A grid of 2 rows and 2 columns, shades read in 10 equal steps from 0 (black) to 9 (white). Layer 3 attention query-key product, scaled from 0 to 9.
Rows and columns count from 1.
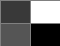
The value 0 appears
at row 2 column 2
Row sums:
11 3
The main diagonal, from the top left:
2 0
